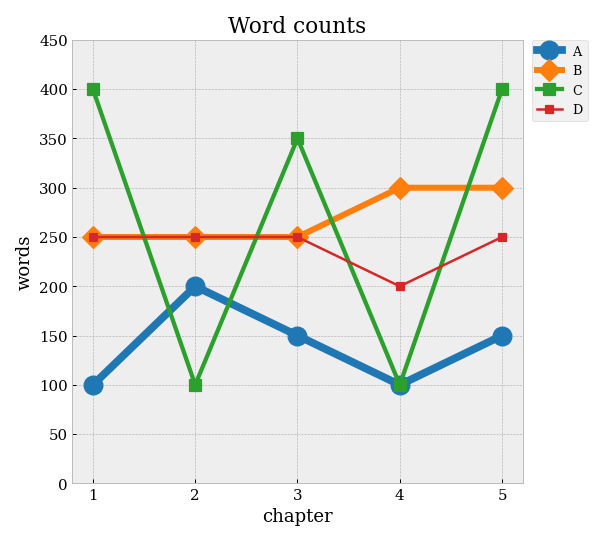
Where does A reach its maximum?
2
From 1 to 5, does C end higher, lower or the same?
the same
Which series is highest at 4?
B
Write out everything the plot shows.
Title: Word counts
x-axis: chapter, ticks 1 2 3 4 5
y-axis: words, ticks 0 50 100 150 200 250 300 350 400 450
Legend: A, B, C, D
Values:
A: 100 200 150 100 150
B: 250 250 250 300 300
C: 400 100 350 100 400
D: 250 250 250 200 250
